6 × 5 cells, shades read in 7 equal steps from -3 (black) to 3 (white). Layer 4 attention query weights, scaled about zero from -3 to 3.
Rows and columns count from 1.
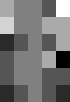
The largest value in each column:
2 0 0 1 3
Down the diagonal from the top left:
1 0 0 1 -1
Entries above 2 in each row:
1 0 0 0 0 0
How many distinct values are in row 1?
4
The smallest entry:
-3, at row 4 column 5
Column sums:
-3 -2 0 -2 -1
